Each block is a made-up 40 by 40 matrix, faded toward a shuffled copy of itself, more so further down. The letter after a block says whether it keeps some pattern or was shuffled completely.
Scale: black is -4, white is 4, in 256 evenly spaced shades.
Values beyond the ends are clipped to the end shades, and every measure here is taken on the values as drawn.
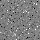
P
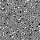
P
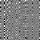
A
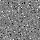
P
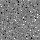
P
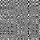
A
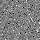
P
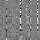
A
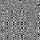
A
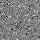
P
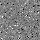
P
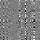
A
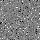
P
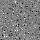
P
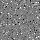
P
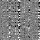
A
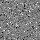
P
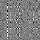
A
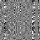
A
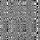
A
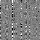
A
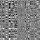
A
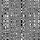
A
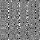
A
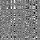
A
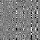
A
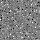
P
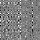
A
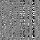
A
